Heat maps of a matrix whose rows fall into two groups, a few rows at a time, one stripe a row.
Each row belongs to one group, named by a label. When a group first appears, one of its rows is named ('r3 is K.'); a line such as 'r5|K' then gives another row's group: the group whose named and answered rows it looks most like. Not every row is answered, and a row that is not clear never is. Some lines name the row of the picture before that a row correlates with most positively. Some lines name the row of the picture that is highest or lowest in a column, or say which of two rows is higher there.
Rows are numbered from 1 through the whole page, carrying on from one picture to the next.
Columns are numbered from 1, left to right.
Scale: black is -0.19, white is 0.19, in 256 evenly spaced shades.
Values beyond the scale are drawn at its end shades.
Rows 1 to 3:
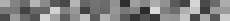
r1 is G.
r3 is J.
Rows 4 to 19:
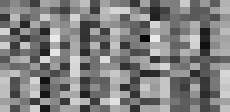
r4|J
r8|G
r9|G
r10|G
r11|G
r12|J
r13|G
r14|J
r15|G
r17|G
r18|J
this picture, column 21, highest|4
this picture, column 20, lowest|14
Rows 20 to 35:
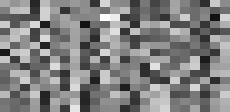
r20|J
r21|J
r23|G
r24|J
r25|J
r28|G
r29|G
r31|J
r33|G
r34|G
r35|G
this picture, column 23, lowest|24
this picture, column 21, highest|31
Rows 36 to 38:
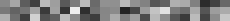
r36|J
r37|G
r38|G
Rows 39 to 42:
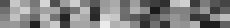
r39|J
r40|J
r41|J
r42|J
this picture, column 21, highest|40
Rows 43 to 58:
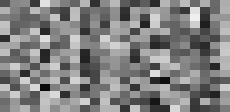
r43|J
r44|G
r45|G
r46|G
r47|G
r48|J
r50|G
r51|G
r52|J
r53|G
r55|G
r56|J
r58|J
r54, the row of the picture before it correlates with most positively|40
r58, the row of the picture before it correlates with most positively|39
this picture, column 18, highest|58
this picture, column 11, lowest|46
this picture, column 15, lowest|46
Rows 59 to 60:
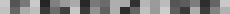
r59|G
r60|G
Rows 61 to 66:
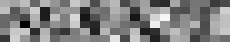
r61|J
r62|G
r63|G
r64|G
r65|J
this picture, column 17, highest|63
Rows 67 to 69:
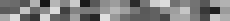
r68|J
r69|J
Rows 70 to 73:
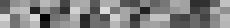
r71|J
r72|G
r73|G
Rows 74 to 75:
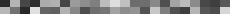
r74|J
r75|G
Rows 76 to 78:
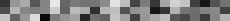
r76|J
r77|J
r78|G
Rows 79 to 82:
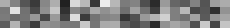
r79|J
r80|J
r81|G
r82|J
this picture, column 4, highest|81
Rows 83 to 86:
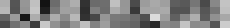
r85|G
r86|J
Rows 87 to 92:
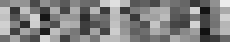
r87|J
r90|G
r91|G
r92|J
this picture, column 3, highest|88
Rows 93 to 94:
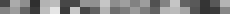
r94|J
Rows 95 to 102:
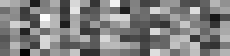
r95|J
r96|G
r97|J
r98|J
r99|G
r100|J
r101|J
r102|G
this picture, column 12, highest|95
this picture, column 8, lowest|101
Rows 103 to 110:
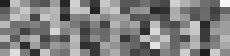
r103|J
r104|J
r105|J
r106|G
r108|G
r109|G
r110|J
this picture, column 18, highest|103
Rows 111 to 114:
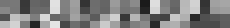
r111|G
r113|J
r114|J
